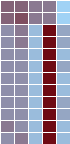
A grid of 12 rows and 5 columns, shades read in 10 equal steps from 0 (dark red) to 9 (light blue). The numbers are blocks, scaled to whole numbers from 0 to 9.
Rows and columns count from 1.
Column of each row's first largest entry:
5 5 3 3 3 3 3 3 3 3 3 3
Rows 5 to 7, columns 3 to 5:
8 0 8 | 8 0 7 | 8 0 8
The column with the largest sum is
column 5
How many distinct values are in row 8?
3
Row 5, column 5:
8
